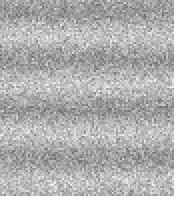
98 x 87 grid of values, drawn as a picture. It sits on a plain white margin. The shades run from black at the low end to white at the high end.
The histogram is bell-shaped. No seam splits the table. Horizontal stripes repeat 4 times down the table. There is no overall slope. On average the colour sits 70% of the way up the scale. No single row or column stands out from its neighbours.
